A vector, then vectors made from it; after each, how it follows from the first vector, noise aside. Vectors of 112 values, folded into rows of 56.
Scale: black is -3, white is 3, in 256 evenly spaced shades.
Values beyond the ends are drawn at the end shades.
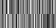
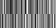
wrapped around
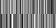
wrapped around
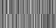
shrunk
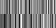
wrapped around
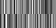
wrapped around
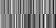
wrapped around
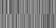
shrunk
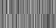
shrunk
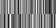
wrapped around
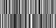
wrapped around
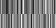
wrapped around
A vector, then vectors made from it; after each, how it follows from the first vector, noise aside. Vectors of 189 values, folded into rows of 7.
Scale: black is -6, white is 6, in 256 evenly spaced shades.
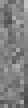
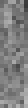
negated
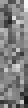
scaled up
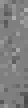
partly zeroed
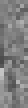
wrapped around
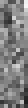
scaled up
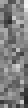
scaled up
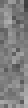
negated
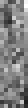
scaled up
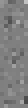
partly zeroed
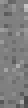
partly zeroed
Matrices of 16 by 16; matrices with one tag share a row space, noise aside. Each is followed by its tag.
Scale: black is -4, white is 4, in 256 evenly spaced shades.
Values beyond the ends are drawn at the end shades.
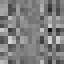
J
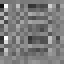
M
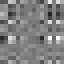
J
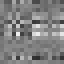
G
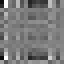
M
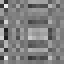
M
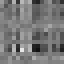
G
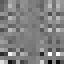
J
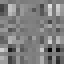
J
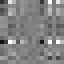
J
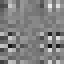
J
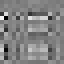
M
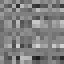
G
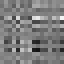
G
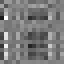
M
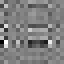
M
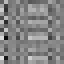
M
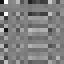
M
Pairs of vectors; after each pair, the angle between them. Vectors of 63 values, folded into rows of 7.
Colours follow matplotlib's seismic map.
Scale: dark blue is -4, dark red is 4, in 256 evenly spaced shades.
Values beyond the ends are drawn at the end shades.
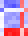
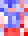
nearly parallel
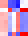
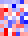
partly aligned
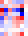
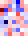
partly aligned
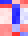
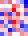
partly opposed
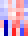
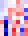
nearly parallel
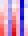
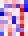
partly opposed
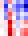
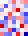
orthogonal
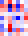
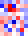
partly opposed
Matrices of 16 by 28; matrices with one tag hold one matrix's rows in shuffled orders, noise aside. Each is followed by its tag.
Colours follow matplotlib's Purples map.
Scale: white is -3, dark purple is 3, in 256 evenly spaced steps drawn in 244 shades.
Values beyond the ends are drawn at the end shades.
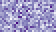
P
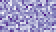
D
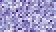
P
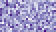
D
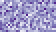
D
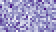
D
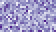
D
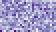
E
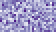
E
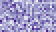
E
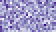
D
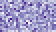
D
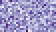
D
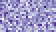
D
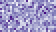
D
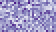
E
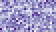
E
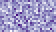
P
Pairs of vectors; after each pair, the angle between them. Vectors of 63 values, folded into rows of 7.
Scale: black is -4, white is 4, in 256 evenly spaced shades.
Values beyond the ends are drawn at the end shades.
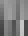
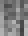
nearly opposite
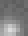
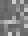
orthogonal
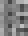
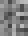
nearly parallel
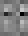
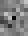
partly opposed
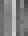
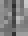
nearly opposite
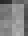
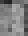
nearly parallel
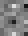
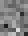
orthogonal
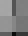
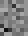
orthogonal
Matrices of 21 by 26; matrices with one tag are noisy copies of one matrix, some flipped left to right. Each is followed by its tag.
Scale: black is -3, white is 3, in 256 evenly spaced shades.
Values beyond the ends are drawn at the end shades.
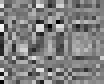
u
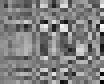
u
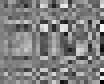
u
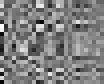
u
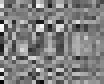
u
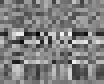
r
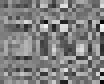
u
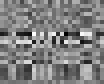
r
